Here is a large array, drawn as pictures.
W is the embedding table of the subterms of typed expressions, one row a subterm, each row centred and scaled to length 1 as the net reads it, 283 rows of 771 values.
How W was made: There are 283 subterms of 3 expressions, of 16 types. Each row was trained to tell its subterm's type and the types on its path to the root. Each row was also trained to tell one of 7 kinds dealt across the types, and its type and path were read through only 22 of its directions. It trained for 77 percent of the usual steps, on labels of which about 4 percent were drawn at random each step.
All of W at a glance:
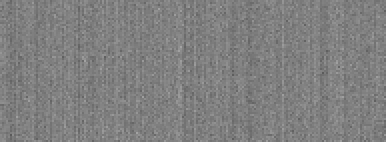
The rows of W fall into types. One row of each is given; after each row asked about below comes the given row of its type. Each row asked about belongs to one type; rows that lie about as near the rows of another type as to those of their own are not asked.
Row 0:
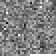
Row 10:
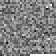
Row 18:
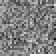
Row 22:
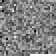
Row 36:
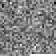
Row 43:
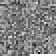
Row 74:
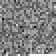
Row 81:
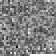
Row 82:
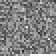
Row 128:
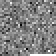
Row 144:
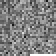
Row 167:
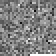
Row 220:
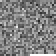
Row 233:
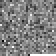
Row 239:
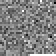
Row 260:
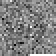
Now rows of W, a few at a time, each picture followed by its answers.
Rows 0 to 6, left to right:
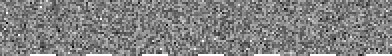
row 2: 233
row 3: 18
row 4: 167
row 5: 82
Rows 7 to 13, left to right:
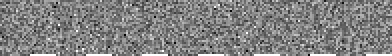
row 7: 233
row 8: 128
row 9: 167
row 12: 18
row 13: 22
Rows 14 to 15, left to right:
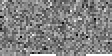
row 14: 0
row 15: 233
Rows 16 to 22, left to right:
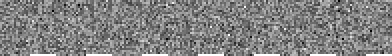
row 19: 74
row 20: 220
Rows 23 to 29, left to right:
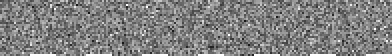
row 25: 0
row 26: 0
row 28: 0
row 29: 167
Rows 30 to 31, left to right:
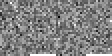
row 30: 239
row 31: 233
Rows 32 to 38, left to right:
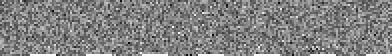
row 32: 36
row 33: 74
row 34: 81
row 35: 36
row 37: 81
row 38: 233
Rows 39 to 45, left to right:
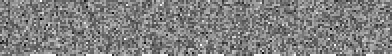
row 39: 81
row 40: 18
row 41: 0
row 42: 239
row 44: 22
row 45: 22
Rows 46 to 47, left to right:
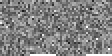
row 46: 81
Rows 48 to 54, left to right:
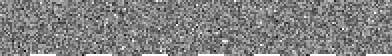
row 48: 74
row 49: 128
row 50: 128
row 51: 82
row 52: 36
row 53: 233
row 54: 43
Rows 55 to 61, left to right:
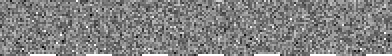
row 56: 128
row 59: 239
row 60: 260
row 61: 74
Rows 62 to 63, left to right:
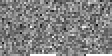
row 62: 74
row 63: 18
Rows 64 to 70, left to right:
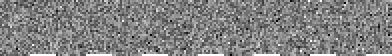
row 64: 167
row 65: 239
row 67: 233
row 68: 144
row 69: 239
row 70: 36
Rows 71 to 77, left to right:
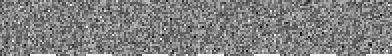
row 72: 18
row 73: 18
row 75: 10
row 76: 233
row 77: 220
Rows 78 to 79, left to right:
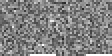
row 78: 10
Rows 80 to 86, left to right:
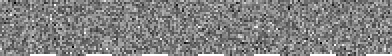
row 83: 10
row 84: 260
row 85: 144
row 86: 10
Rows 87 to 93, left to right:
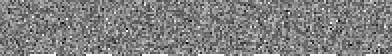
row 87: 10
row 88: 128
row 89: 0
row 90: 36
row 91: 18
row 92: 18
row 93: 239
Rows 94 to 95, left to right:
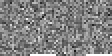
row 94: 167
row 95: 144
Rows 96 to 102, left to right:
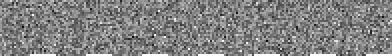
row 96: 260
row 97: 220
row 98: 81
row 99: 36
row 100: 220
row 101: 82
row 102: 128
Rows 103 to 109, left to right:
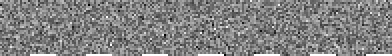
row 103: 74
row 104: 10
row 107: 239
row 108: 74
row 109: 0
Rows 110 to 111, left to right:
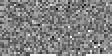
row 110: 43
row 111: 239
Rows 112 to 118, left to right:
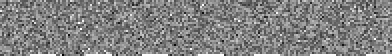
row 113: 144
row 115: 144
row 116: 18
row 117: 81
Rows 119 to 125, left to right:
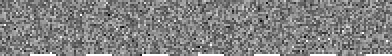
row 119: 18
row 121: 43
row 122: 81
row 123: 233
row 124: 10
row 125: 239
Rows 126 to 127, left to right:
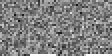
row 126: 233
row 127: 220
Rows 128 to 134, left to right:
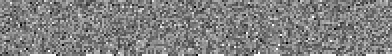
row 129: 74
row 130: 233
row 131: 239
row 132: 260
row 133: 81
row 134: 233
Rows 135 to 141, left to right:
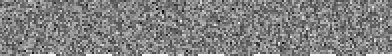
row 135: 0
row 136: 22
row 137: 22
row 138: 22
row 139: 10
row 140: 220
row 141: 144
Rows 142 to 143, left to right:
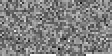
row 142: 0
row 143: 74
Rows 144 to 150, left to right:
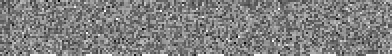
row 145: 239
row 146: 0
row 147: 220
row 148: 74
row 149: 22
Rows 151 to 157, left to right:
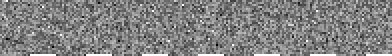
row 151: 0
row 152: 167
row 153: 36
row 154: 167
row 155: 22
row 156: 43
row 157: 36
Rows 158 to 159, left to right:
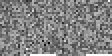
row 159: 81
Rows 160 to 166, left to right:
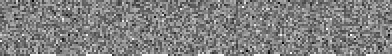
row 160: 10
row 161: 36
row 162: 167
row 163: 82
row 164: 128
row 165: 128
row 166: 36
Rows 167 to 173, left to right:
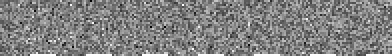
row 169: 239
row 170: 36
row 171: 74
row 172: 36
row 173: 43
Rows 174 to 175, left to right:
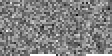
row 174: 220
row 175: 0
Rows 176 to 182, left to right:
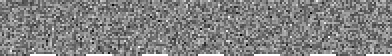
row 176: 10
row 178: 233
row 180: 10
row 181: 81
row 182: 10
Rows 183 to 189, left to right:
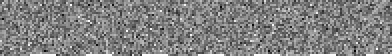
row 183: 81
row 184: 167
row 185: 260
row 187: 18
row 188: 82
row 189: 22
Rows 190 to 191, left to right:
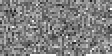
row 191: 144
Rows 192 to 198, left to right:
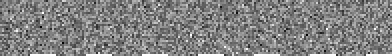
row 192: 233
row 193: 220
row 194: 144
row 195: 0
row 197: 128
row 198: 82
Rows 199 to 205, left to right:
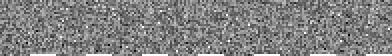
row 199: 74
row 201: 43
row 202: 144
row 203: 128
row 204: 220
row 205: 36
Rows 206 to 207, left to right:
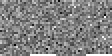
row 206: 220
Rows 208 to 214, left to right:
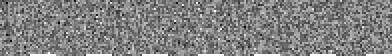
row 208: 22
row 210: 18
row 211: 36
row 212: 22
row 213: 220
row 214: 22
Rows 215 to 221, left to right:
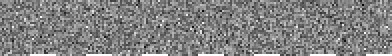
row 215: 74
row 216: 18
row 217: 18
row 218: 43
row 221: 74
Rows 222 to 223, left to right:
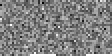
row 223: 10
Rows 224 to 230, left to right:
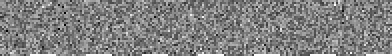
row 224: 0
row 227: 74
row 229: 43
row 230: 81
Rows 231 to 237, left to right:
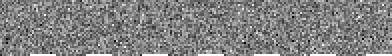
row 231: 0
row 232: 10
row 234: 220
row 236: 10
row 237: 260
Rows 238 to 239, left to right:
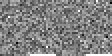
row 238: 81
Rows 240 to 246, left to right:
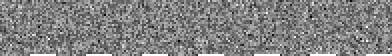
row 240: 233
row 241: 0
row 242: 233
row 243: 239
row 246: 128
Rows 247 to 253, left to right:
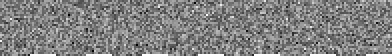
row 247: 233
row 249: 239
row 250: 220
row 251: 239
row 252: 18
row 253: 10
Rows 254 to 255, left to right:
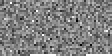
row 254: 43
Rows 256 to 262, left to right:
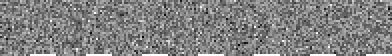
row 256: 233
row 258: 18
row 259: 144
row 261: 10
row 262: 239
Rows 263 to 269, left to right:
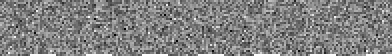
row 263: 43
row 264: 0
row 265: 22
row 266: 128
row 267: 74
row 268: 43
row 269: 82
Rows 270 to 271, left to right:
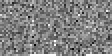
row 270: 82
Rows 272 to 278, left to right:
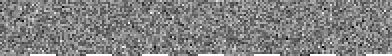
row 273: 18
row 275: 74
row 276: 0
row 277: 260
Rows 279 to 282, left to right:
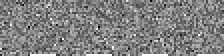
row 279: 82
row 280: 220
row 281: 18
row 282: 144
